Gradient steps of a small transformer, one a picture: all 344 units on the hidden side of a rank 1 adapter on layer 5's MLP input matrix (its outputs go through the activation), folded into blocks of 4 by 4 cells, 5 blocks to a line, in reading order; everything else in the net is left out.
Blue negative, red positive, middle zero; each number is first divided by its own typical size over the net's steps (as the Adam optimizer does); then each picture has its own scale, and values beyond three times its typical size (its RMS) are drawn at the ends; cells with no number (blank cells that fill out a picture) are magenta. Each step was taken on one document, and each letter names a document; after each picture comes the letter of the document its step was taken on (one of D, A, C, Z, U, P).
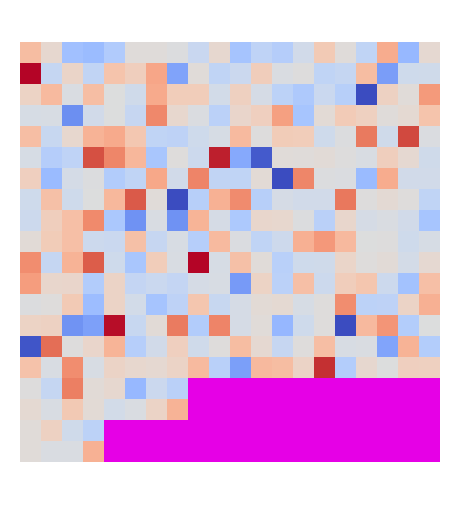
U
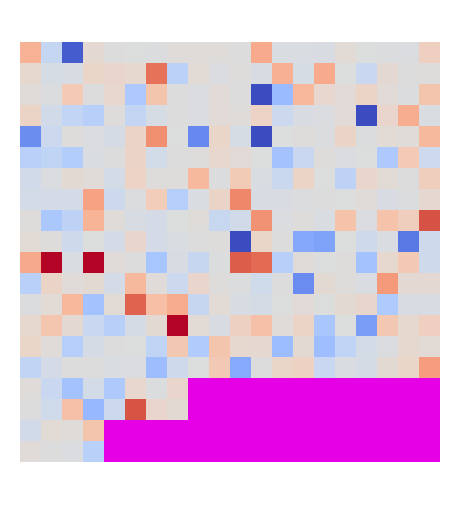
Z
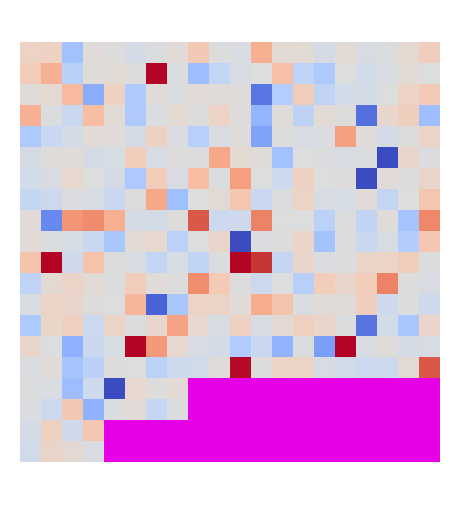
Z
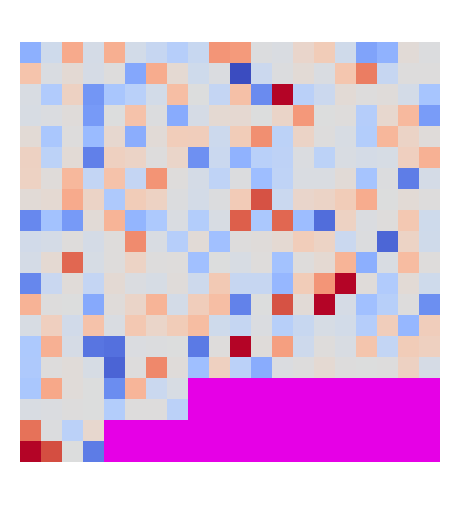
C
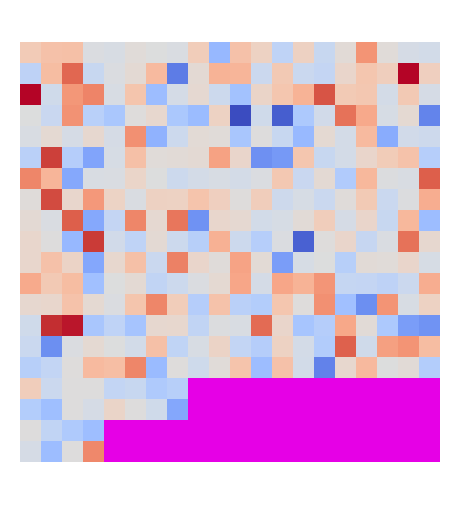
U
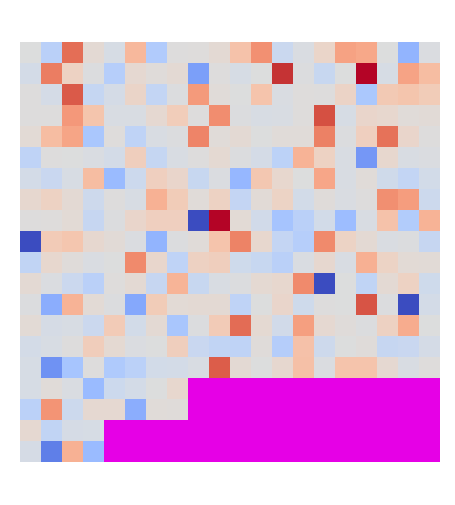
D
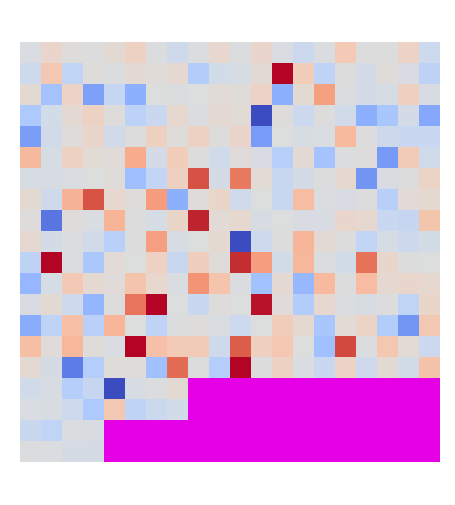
Z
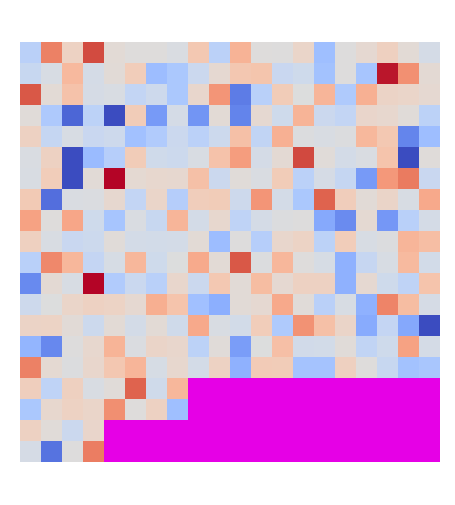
U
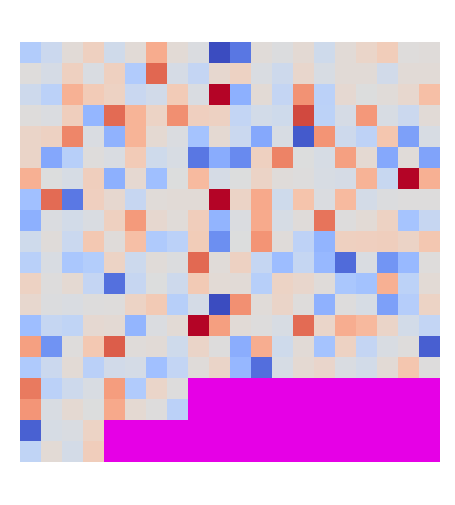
C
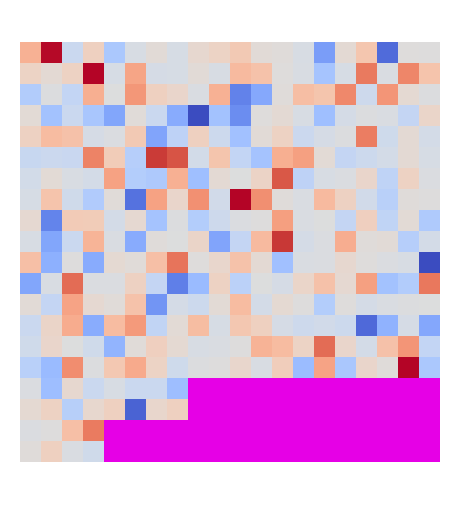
U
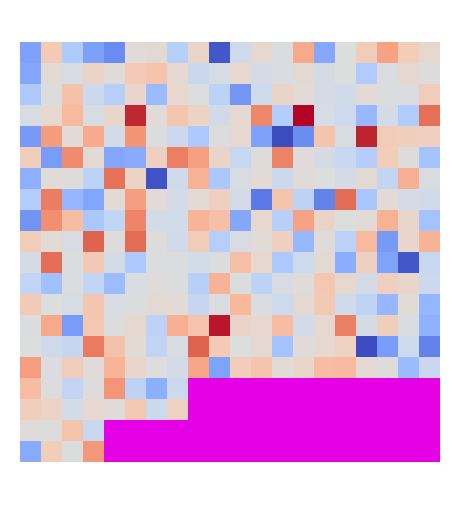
C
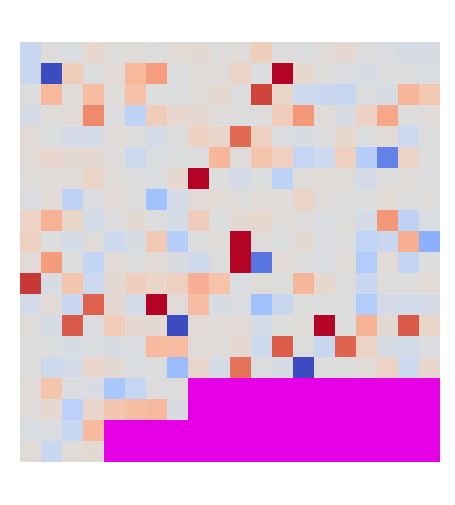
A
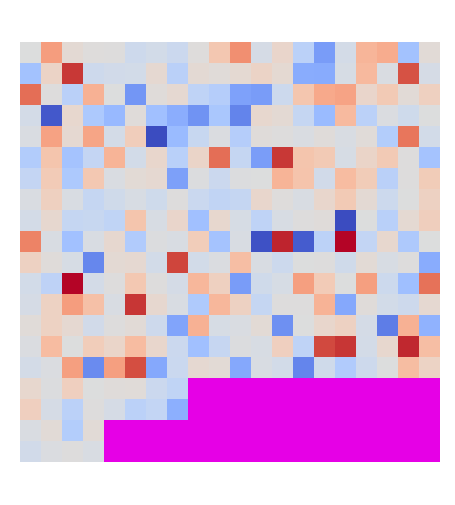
U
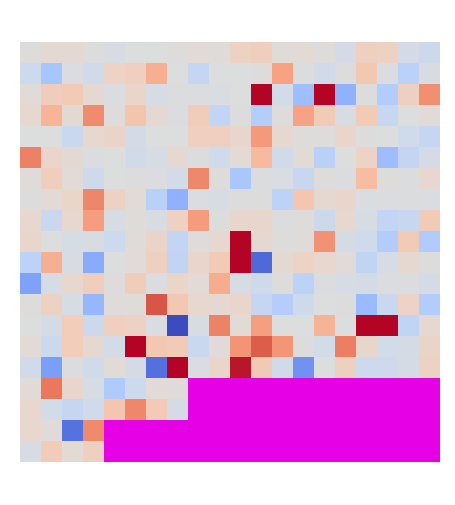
A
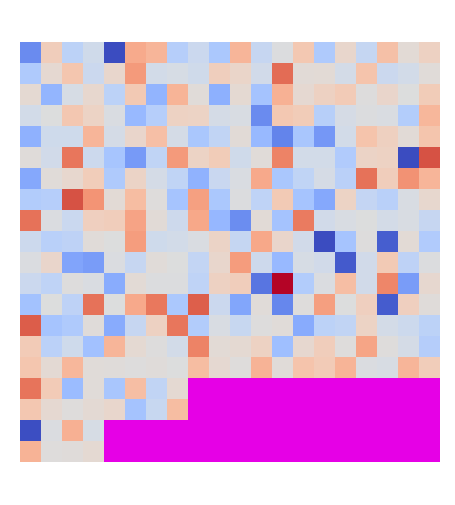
C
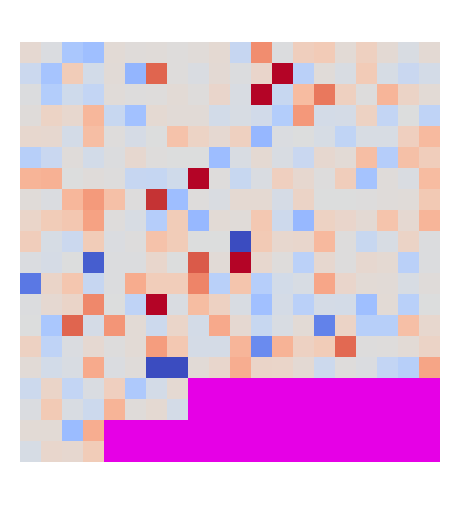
A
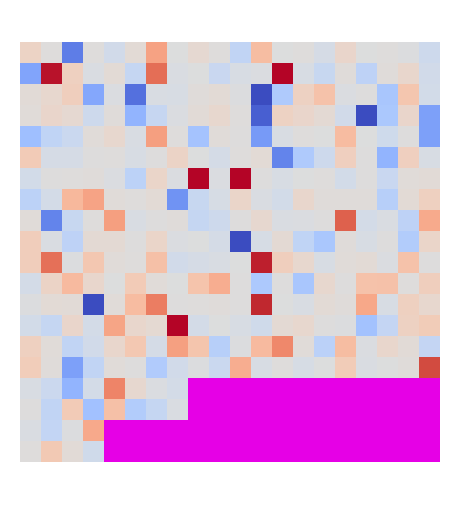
Z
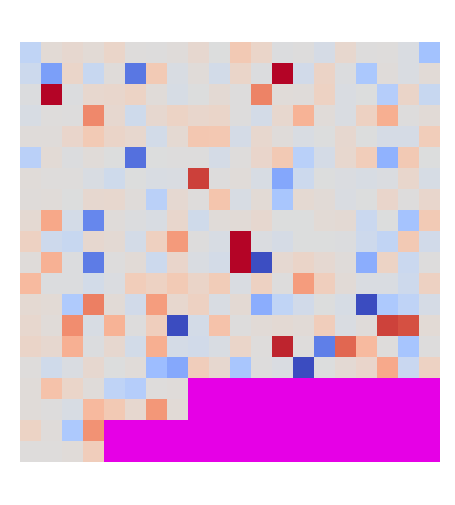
A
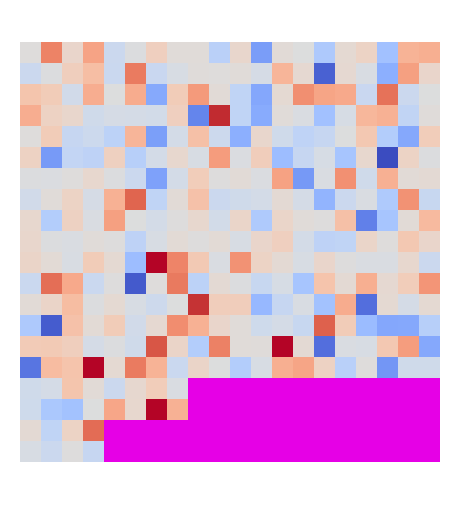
U
